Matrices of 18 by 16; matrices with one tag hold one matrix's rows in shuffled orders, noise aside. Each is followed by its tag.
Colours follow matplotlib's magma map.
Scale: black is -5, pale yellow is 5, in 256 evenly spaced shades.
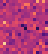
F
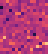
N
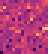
N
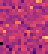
N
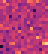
N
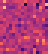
F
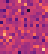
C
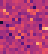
N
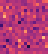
C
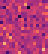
C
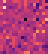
F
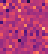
C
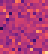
N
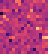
N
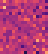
F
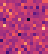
C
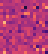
F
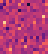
C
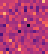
C
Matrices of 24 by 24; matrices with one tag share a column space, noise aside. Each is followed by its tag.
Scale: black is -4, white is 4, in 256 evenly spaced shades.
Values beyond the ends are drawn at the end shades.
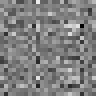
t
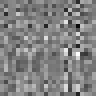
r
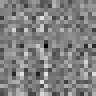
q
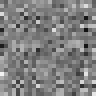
q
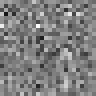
r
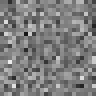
t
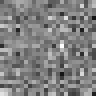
q
